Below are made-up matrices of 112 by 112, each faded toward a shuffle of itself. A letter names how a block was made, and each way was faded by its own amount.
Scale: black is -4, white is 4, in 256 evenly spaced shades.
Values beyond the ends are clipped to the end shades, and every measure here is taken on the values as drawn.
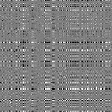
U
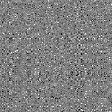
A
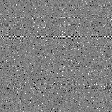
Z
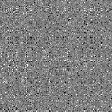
A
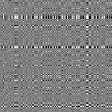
U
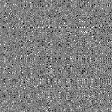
A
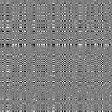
U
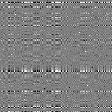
U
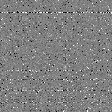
Z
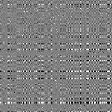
U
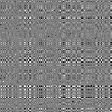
U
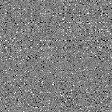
Z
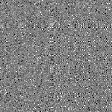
A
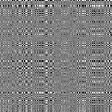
U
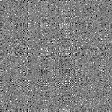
A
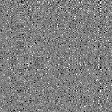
A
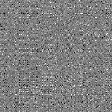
A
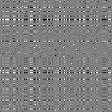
U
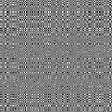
U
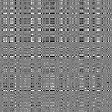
U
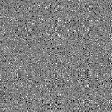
A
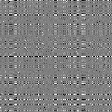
U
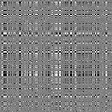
U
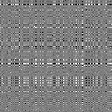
U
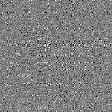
A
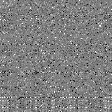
Z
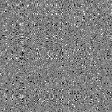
A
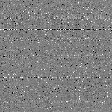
Z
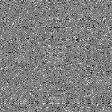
Z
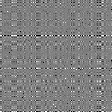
U
